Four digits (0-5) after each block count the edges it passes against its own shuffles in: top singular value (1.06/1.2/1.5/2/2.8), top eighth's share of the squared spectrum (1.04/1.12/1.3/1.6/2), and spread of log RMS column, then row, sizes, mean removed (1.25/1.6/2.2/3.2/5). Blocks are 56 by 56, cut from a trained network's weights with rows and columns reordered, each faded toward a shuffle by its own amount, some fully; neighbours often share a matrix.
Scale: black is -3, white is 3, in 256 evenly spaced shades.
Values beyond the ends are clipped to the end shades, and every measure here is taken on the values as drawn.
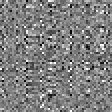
4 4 3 3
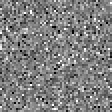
2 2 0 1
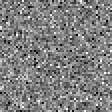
2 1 0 0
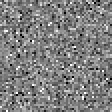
0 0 0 0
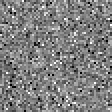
0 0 0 0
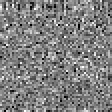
3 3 0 2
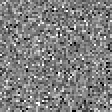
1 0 0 0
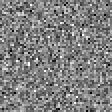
0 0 0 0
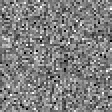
0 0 0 0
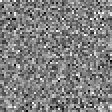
3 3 1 2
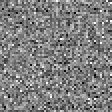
2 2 1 0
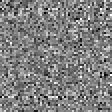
3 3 1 2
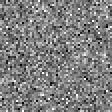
0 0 0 0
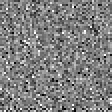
3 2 0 1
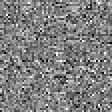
3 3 0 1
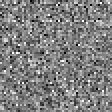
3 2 0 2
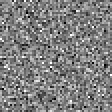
1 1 0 0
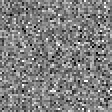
2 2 1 0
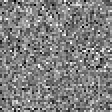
2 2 0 1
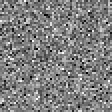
1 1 0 0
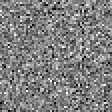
2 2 1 0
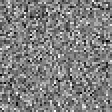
2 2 1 0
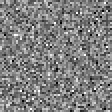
0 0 0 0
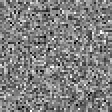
2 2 0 0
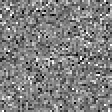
1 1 0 0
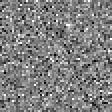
0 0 0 0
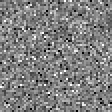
1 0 0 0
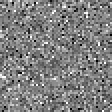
1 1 0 0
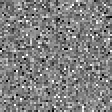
0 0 0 0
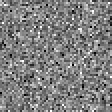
1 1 0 0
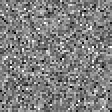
1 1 0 0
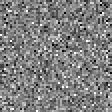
1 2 0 0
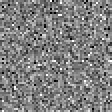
1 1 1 0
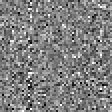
2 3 2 1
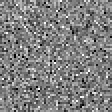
1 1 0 0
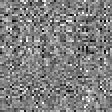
4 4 1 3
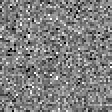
2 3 1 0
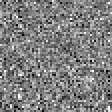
3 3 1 2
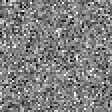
1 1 0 0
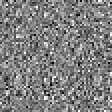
3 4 2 2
